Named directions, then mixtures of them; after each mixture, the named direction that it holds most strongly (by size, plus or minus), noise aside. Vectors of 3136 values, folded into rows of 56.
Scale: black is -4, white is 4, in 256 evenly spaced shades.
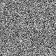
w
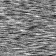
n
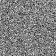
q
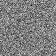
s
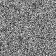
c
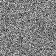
s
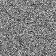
s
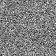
w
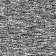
n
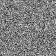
w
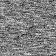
n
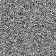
q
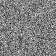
c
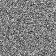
s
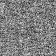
w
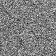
s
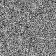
c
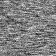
n
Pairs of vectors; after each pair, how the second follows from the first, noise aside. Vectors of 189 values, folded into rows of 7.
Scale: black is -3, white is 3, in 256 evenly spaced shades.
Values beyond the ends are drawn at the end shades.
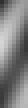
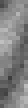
shrunk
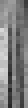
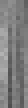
shrunk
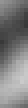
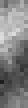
reversed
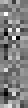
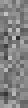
shrunk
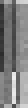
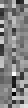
sign-scrambled
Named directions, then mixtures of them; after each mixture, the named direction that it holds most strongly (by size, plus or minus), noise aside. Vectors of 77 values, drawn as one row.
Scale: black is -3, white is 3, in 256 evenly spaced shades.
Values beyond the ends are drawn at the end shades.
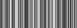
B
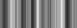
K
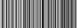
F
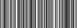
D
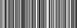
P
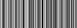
B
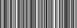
D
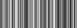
B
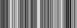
K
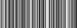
P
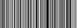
P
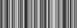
B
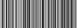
F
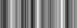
K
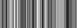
K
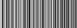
F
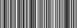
D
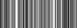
B
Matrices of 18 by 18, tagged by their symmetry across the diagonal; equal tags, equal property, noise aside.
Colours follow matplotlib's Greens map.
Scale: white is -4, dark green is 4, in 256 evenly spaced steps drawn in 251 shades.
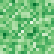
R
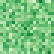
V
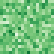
V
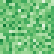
V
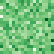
V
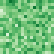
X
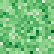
R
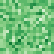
X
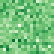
V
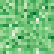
X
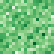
R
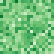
R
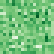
X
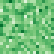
X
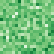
R
